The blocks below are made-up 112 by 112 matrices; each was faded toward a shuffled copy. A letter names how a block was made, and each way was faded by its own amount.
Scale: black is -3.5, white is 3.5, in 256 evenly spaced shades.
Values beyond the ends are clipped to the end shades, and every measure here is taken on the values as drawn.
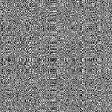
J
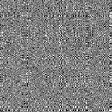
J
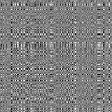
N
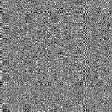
J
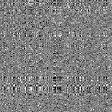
J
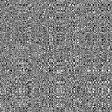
J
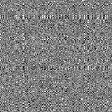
J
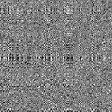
J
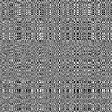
N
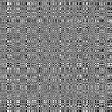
N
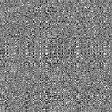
J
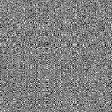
J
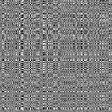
N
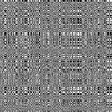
N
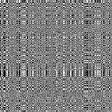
N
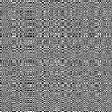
N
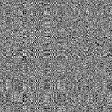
J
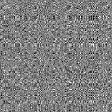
J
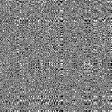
J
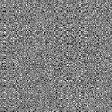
J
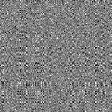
J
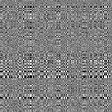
N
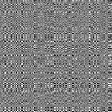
N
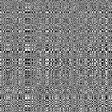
N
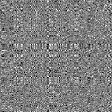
J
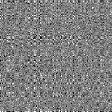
J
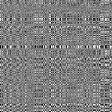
N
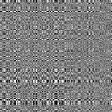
N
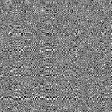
J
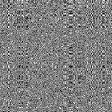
J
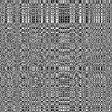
N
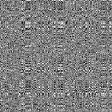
J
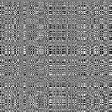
N
